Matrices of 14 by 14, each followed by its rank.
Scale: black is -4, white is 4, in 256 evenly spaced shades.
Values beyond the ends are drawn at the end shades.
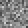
full rank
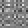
two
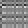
one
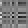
one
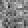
three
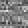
three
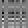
one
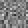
three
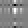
one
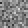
full rank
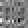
two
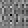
three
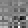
two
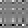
one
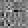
three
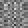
two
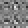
two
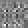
three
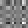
one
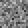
full rank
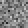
full rank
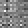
three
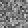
full rank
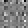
two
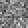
full rank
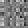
two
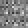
three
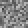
full rank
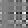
one
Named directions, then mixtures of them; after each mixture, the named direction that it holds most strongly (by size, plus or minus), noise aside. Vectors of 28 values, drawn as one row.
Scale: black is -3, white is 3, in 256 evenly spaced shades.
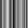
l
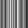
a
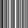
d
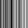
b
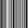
l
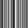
d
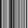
l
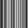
d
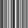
d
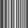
d
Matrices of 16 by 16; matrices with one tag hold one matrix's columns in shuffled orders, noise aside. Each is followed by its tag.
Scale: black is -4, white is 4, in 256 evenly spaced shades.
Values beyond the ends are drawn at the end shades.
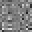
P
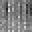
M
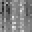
M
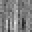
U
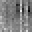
M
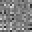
P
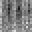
M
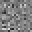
P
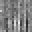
U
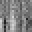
U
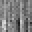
U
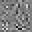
P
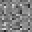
P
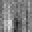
U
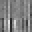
U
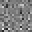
P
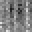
M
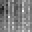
M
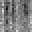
M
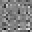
P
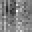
M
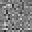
P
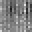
M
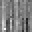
U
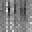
M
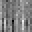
U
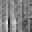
U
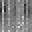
M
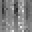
M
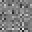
P
